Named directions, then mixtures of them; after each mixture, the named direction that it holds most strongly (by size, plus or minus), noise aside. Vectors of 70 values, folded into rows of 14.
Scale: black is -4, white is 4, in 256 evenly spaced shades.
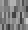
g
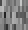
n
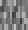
n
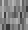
g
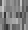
n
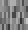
g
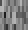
n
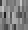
n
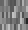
g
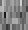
n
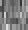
n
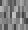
n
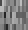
n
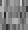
n
